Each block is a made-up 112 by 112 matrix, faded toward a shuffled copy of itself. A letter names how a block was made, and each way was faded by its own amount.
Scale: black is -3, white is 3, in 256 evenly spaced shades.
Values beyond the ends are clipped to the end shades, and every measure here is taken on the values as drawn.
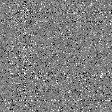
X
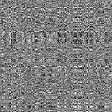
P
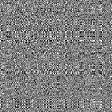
P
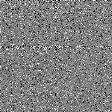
X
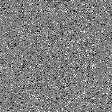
X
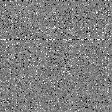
X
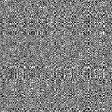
P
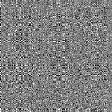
P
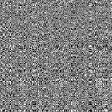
P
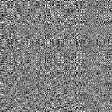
P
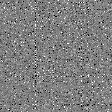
X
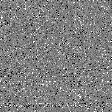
X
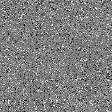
X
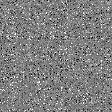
X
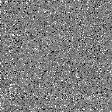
X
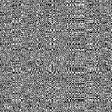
P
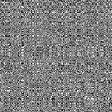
P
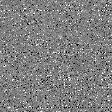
X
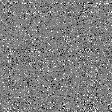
X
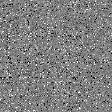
X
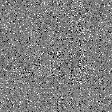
X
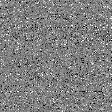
X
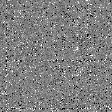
X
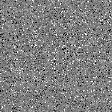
X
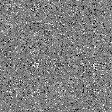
X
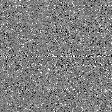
X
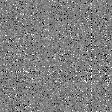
X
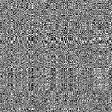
P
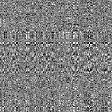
P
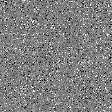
X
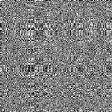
P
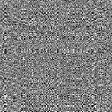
P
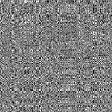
P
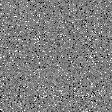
X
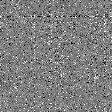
X
